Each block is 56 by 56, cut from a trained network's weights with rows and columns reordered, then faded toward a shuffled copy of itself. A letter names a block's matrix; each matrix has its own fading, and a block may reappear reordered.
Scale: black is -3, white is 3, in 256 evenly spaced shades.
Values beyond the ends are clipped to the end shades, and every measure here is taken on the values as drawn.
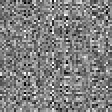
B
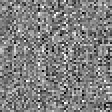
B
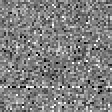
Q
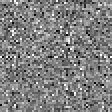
Q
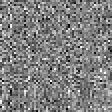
B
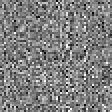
B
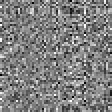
B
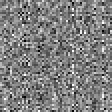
B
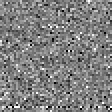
Q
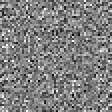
B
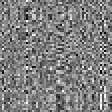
B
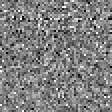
Q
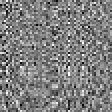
B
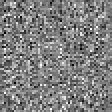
B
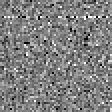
Q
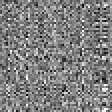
B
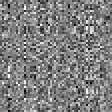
B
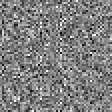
B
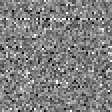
Q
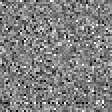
Q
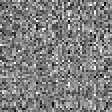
B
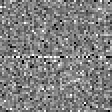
Q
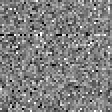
Q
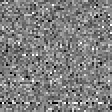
Q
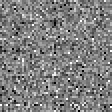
Q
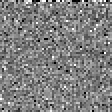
Q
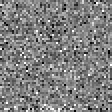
Q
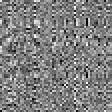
B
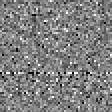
Q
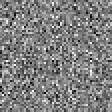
B
